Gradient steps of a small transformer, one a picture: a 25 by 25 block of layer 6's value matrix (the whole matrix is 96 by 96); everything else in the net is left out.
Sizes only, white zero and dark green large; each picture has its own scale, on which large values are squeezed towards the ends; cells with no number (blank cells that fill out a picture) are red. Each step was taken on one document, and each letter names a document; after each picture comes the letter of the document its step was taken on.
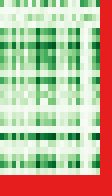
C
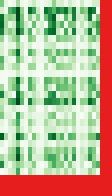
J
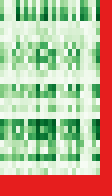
C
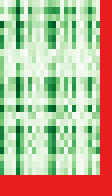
J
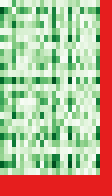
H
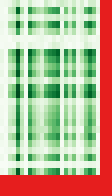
J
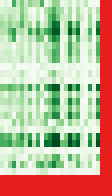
H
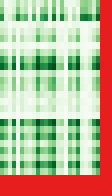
C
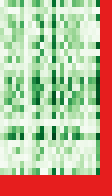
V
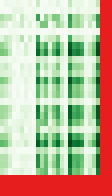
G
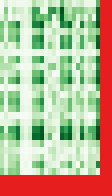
V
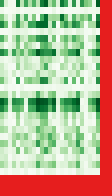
C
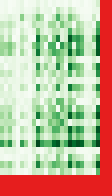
G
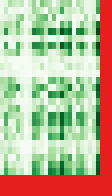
V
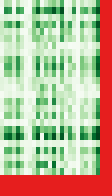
V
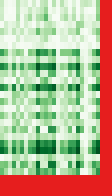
C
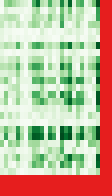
V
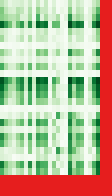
G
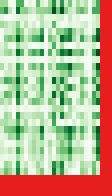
V
